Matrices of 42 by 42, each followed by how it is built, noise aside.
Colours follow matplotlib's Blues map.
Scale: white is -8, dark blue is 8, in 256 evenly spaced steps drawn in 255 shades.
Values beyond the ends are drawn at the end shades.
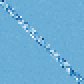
banded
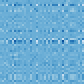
low rank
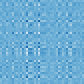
low rank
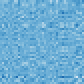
low rank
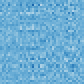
low rank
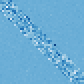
banded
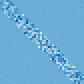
banded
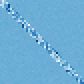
banded
